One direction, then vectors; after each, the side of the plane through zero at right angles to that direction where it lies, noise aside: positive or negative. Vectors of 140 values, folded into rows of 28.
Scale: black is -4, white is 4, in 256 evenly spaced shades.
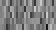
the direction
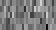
positive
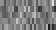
negative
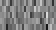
positive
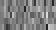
positive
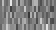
negative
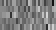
positive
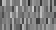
negative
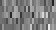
positive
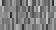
positive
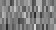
positive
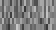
positive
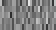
positive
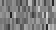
positive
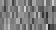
negative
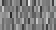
positive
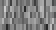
positive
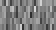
positive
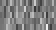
negative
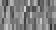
negative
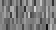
positive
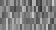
negative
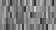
positive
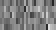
positive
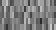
positive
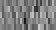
negative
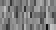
positive
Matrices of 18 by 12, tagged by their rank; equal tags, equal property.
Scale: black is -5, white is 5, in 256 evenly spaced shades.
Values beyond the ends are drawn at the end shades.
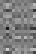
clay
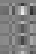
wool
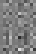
clay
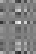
wool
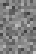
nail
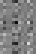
clay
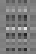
wool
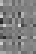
clay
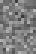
nail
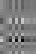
wool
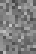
nail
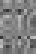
clay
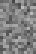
nail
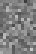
nail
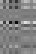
wool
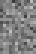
nail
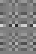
wool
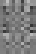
clay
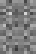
clay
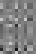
clay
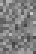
nail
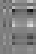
wool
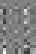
clay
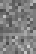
nail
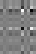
wool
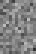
nail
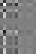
wool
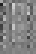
clay
